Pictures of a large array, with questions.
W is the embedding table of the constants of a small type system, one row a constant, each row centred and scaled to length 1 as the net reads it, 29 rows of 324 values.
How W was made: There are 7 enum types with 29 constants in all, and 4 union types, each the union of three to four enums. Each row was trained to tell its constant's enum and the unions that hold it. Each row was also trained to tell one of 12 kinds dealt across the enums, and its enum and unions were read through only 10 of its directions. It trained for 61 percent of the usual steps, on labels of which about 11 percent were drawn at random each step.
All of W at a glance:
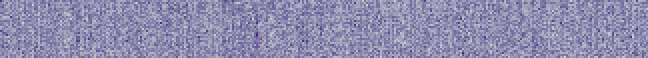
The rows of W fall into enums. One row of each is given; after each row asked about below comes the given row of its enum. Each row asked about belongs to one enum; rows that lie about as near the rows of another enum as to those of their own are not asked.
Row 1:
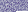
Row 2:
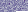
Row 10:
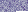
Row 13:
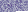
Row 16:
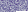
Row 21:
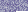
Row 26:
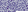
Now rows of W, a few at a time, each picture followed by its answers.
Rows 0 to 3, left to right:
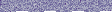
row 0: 2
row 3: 2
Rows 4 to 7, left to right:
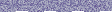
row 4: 2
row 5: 21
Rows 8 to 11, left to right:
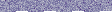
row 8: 1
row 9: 13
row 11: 13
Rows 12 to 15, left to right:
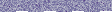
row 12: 10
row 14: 21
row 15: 26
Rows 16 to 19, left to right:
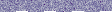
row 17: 13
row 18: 16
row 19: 21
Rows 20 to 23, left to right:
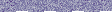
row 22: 10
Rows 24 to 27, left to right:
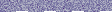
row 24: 13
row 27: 2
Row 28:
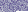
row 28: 1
